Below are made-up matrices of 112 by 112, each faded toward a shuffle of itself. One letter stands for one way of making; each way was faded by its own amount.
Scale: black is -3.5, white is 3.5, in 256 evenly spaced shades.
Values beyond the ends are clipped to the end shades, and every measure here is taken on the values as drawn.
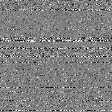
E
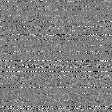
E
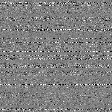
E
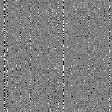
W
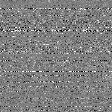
E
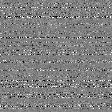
E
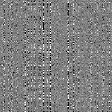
W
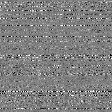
E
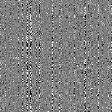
W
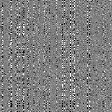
W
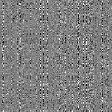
W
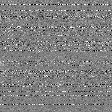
E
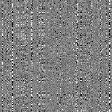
W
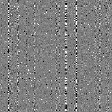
W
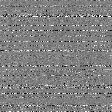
E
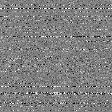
E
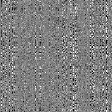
W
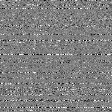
E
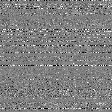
E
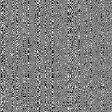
W
